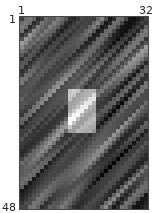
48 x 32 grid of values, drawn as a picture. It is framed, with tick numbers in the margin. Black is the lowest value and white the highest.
Histogram: skewed, a long tail of high values. Grain: diagonal, up to the right. Slope: none. Ninth with the highest average: centre. Odd patch: higher, in the centre. Average level on the scale: 30%.
